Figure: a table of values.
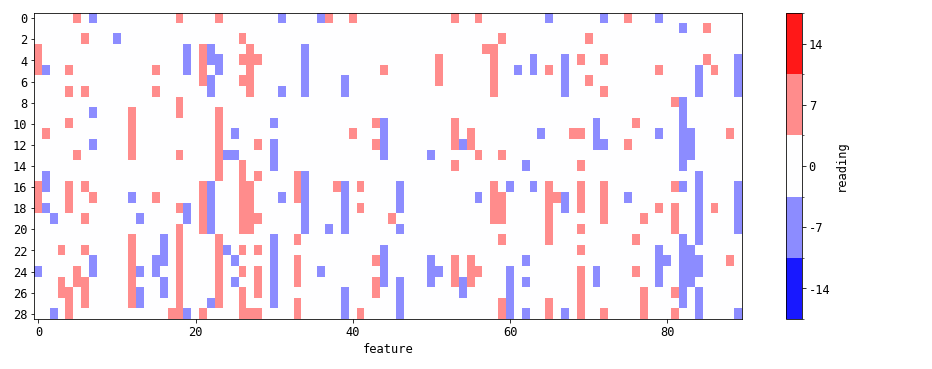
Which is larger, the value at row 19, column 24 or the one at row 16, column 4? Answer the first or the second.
the second
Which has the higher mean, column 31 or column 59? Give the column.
59
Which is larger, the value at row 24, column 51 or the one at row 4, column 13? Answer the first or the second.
the second
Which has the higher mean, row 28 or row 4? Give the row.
28
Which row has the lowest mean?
23
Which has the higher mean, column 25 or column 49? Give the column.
49
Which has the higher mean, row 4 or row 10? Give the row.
4
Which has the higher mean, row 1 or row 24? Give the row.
1
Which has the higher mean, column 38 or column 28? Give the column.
28
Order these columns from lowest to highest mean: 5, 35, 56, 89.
89, 35, 56, 5
